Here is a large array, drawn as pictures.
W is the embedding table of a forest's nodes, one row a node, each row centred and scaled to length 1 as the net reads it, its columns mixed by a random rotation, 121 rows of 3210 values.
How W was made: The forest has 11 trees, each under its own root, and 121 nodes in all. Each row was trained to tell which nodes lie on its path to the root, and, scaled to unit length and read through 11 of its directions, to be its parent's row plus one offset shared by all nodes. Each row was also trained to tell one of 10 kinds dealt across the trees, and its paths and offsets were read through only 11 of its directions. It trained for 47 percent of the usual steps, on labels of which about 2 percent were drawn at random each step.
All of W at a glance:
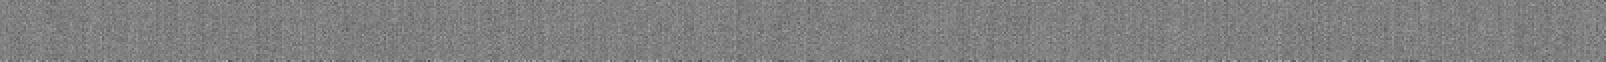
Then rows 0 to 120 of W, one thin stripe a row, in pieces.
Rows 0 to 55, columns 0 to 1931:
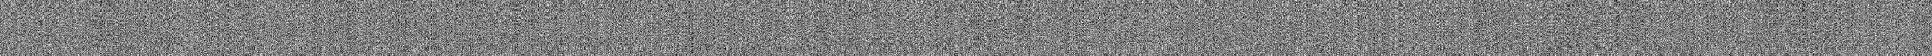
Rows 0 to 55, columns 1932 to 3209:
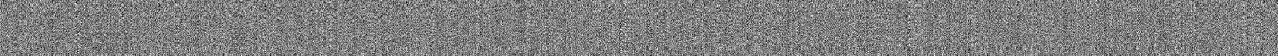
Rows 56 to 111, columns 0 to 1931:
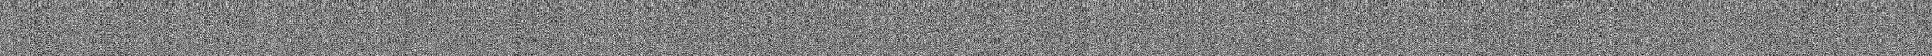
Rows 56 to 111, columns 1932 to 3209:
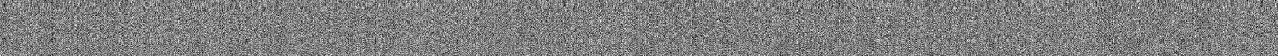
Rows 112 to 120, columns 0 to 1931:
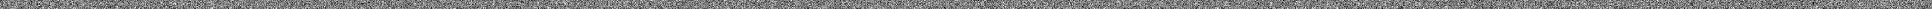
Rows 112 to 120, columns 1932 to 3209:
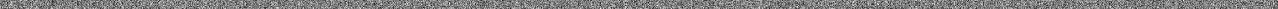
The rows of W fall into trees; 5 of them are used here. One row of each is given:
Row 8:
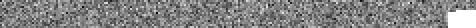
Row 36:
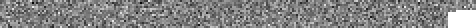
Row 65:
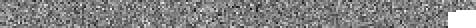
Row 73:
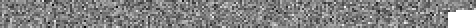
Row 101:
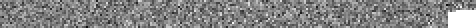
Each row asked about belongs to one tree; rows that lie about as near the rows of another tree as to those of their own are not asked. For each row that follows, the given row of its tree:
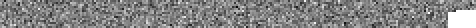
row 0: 73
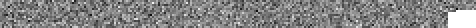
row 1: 65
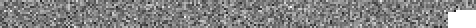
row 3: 65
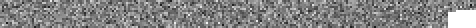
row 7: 101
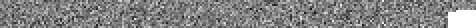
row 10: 65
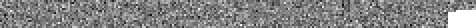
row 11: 65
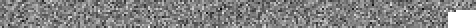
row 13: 36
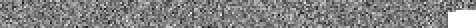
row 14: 101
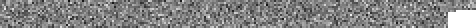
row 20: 36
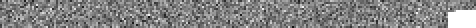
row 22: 8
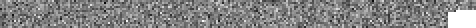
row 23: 65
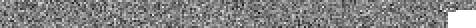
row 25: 65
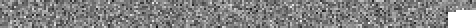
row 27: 65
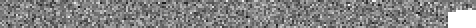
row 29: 101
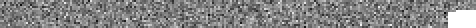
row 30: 65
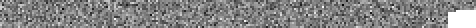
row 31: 73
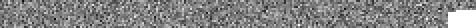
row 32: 101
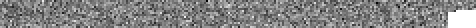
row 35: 73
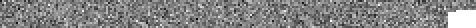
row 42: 8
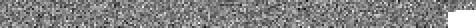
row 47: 101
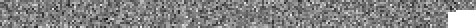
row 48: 101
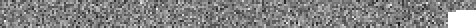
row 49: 101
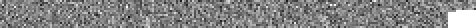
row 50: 36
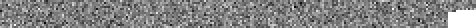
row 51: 73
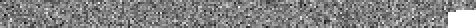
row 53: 73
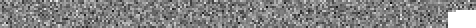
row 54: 101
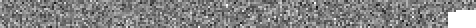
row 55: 73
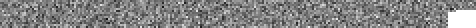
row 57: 101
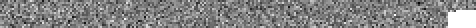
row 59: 36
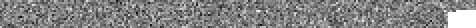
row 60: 36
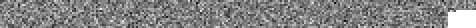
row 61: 36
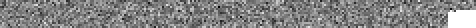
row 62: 36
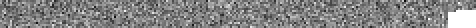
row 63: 73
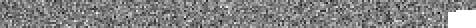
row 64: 73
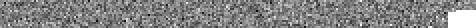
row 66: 65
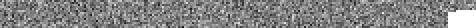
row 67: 65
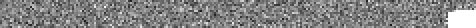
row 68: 101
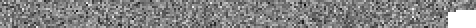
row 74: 73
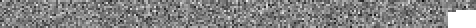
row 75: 8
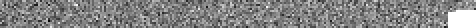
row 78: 65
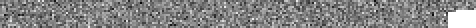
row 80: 73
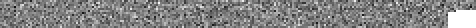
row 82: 101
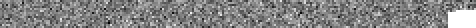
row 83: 101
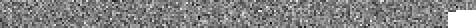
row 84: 65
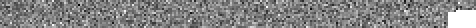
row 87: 65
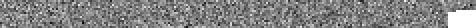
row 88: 8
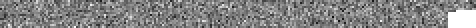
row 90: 73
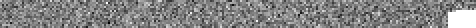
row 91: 101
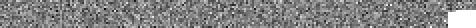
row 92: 101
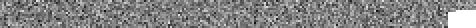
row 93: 65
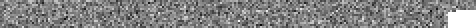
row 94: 36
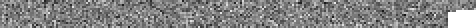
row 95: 73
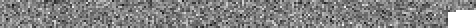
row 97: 73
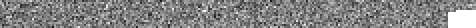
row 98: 65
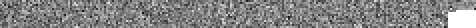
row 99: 65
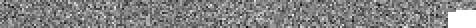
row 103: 73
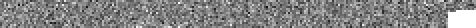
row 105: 101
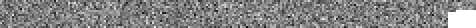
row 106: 73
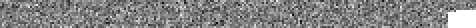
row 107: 101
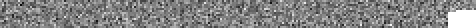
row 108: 65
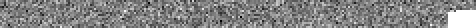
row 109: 36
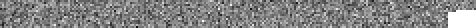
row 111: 65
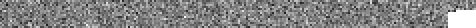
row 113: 73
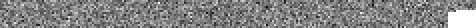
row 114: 101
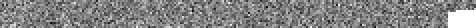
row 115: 101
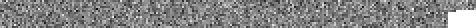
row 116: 73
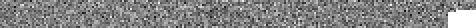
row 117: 101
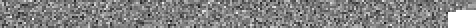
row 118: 65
